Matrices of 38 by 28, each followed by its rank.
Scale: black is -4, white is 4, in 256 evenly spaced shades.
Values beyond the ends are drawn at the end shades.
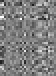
three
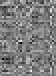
five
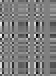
one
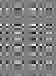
one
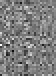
five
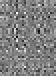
five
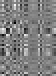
two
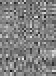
five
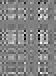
two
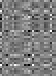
two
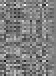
three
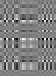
one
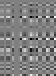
one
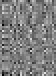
three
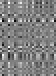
two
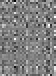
three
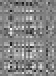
three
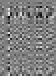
two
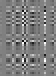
one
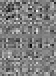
five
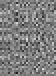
five
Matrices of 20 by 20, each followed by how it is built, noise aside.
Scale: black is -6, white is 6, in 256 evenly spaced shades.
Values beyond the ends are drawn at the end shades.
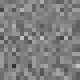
low rank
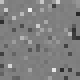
sparse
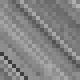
Toeplitz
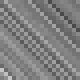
Toeplitz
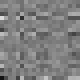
low rank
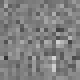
low rank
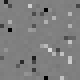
sparse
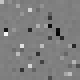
sparse
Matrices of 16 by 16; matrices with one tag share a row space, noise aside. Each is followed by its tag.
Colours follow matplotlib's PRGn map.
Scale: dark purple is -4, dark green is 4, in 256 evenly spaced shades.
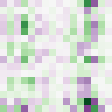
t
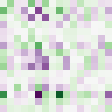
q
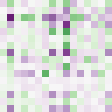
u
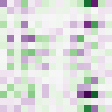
t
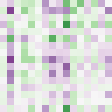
u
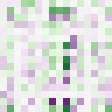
u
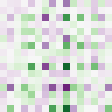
u
